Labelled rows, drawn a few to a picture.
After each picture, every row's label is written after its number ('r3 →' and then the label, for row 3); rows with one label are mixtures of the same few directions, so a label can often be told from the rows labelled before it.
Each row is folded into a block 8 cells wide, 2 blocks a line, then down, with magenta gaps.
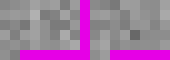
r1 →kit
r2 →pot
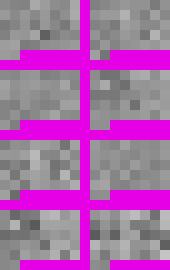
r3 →pot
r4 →kit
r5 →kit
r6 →pot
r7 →kit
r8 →pot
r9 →pot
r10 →kit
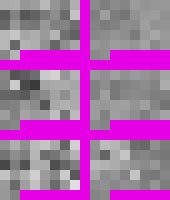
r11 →kit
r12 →pot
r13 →pot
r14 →kit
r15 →kit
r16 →pot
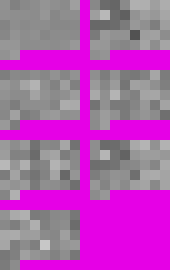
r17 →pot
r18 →pot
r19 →kit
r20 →kit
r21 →kit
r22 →pot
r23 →pot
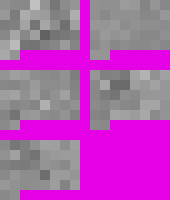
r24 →pot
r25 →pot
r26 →pot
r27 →pot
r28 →pot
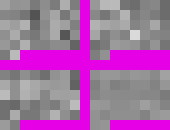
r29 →kit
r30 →pot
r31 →kit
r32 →kit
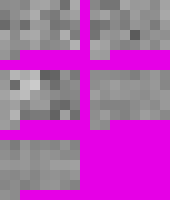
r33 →kit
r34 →pot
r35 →pot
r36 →kit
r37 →kit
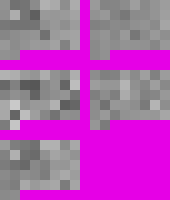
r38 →pot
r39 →pot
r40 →kit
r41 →kit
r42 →pot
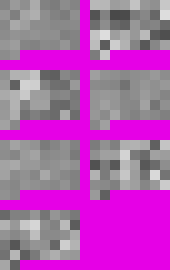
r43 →pot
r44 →kit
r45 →pot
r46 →kit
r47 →pot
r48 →kit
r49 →kit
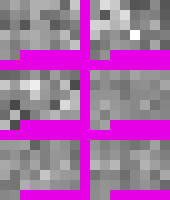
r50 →kit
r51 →pot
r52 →kit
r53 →kit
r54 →pot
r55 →kit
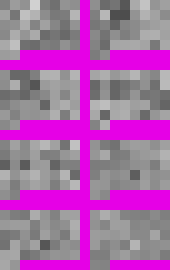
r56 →pot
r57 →pot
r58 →pot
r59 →kit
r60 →kit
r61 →pot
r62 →pot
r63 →pot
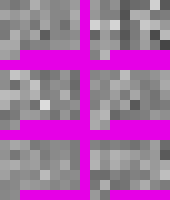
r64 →pot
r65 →kit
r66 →pot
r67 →pot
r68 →pot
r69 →kit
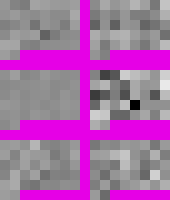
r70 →pot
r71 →kit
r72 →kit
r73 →pot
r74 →pot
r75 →kit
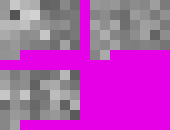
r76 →pot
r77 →kit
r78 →kit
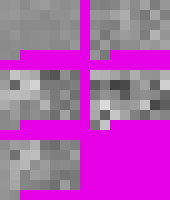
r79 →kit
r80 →kit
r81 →pot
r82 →kit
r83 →pot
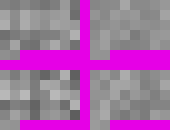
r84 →kit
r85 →pot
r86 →kit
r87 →pot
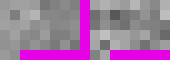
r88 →pot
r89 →kit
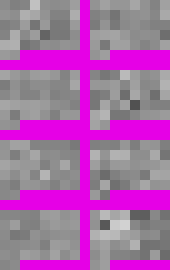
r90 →pot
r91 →kit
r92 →kit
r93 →pot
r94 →pot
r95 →kit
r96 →pot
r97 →pot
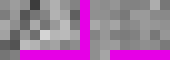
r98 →pot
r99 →kit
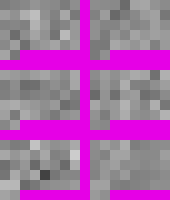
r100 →kit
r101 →pot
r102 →kit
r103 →kit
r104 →pot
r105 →pot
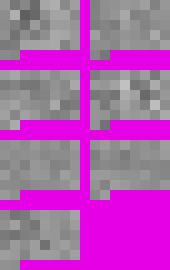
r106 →pot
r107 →kit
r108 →kit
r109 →kit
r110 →kit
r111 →kit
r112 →pot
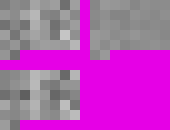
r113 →kit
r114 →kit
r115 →kit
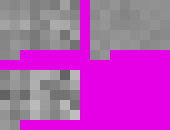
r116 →kit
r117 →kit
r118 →kit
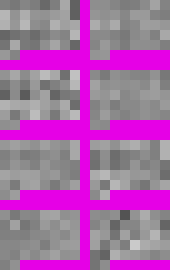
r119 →kit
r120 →kit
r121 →kit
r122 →kit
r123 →kit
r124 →kit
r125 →pot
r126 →pot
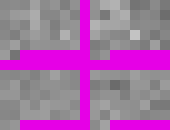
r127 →kit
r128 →pot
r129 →pot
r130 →kit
